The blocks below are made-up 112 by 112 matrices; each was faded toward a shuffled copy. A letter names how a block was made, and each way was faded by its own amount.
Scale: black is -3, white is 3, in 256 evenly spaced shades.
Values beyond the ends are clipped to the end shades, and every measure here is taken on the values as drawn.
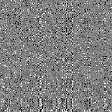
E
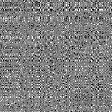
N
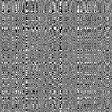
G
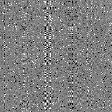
E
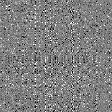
E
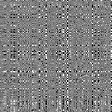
G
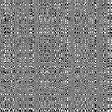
G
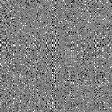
E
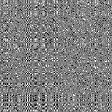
N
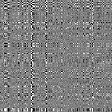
G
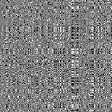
N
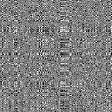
N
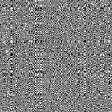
N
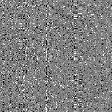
E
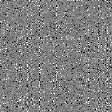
E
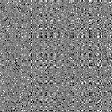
N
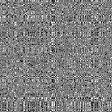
N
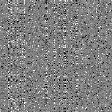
E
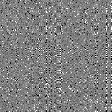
E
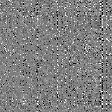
E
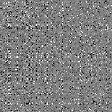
E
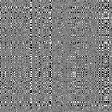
G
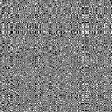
N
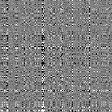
G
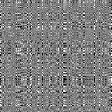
G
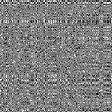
N
